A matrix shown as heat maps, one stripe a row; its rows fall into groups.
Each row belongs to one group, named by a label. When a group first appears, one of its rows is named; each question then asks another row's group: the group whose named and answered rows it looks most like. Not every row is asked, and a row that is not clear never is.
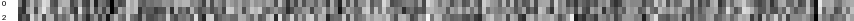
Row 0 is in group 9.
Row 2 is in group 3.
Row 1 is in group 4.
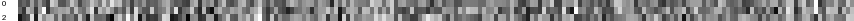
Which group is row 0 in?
3
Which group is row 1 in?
4
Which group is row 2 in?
3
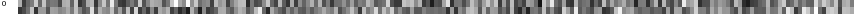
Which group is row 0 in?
9
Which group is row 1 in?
4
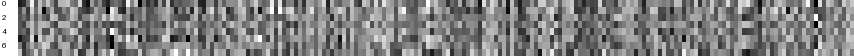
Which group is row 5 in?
3
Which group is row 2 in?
3
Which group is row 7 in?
9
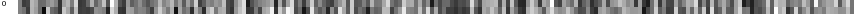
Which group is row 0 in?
9
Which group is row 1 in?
9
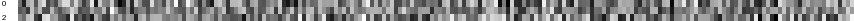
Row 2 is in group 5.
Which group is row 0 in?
4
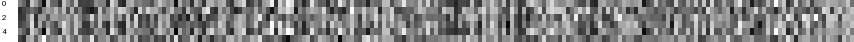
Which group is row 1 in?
5
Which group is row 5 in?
4
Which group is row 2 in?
4
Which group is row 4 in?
9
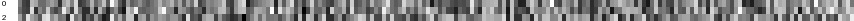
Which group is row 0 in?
9
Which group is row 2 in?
5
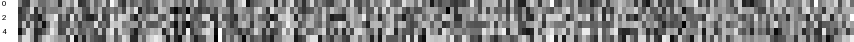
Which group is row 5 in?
5
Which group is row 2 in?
5
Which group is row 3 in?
3
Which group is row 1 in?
4
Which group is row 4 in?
5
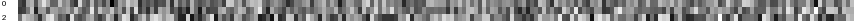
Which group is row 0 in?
4
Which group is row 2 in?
5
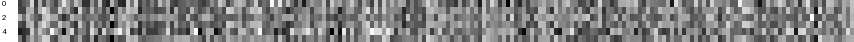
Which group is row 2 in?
5
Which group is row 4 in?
3
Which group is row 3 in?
4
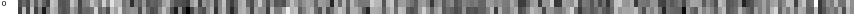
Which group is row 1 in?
3
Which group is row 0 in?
3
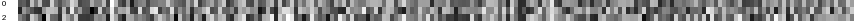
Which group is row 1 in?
5
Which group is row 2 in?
9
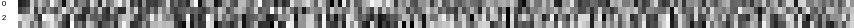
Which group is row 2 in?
5
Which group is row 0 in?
3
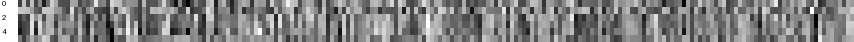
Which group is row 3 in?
3
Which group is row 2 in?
3
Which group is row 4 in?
3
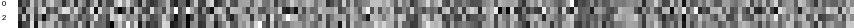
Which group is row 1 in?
4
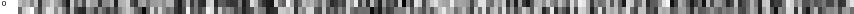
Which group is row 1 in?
5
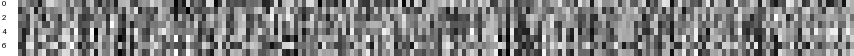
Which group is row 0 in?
5
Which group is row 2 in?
9
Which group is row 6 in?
5
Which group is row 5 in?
4
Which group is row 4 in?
9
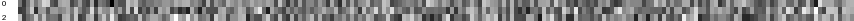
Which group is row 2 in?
9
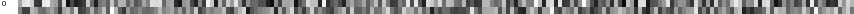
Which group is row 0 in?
5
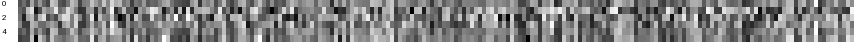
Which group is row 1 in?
5
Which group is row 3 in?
9
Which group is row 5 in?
3
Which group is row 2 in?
4
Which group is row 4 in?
3
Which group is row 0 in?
3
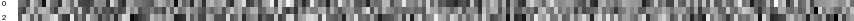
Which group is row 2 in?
5
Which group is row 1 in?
4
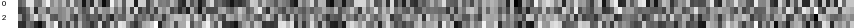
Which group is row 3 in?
5
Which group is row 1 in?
4
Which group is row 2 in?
9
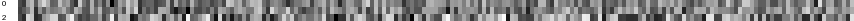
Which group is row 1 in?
4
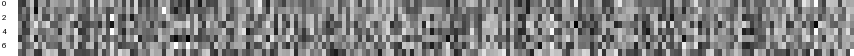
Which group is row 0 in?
4
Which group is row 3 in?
9
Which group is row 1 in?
3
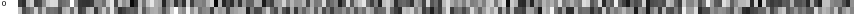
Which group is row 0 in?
5
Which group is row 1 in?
9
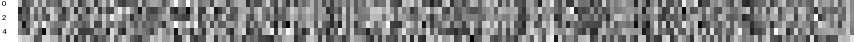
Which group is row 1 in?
3
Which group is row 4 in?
9
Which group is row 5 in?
5
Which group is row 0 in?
9
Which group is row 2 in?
3
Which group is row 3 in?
9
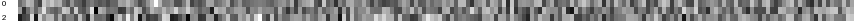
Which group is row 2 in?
3
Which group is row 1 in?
9
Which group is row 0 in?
5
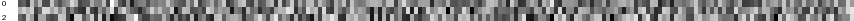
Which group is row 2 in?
4
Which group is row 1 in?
5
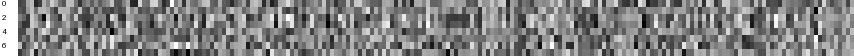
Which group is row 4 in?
4
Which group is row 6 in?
9
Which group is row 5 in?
3
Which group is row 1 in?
4
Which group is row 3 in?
9
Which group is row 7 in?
4
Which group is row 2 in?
9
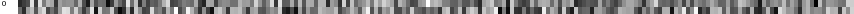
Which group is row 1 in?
4
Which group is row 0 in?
3
